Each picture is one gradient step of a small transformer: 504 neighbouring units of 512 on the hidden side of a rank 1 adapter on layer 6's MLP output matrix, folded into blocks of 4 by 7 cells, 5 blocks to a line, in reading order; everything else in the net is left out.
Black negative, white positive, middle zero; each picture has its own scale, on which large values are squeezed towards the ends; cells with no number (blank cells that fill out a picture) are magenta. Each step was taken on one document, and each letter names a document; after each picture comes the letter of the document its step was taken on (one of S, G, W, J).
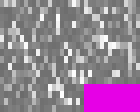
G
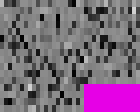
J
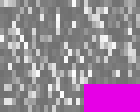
J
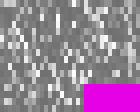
J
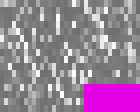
J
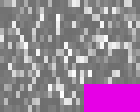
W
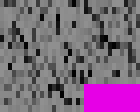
G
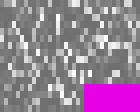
W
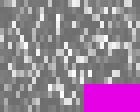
W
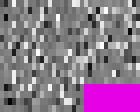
J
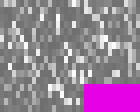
G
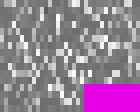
W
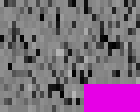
G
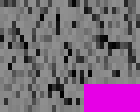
G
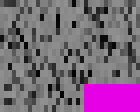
J
